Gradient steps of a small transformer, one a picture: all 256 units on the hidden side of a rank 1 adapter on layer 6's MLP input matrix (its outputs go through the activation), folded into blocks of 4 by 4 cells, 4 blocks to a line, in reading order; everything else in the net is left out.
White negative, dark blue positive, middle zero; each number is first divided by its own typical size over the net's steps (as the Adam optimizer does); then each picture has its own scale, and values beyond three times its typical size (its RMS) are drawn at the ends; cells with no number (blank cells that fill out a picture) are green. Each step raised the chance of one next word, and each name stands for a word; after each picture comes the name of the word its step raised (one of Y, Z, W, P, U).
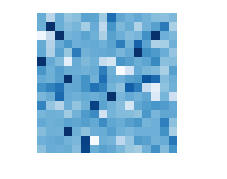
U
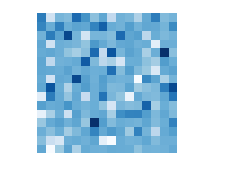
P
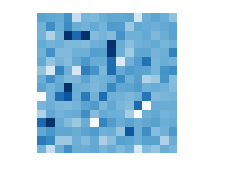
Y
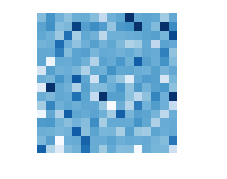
P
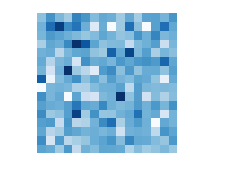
P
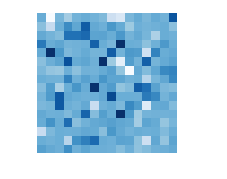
Y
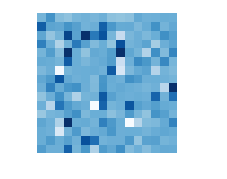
Y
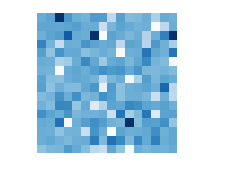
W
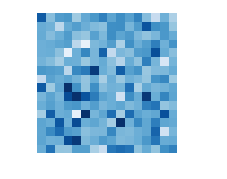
P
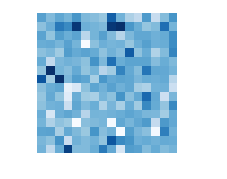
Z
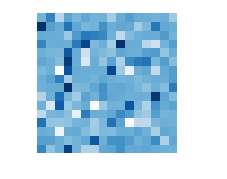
Y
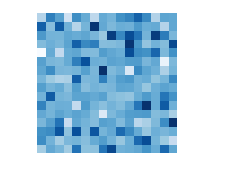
U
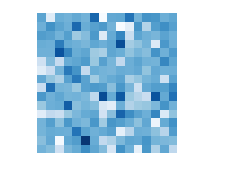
P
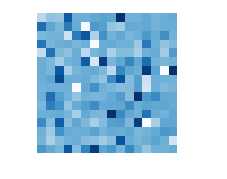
W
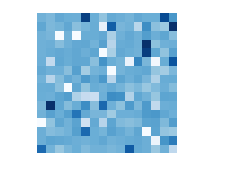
Z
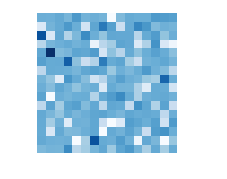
U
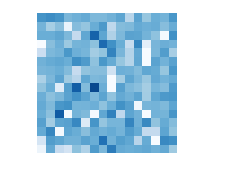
W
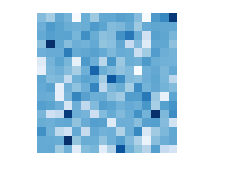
U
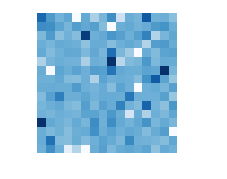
Z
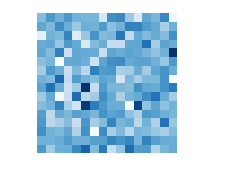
Z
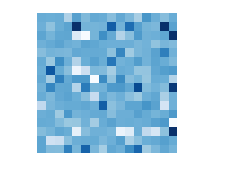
Z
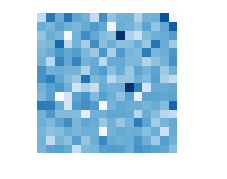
Y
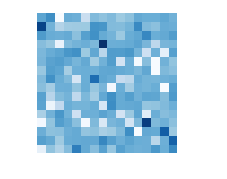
W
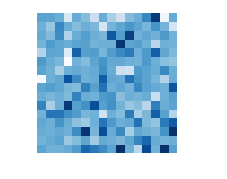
U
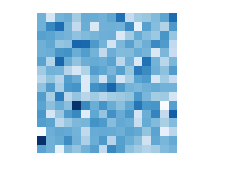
P
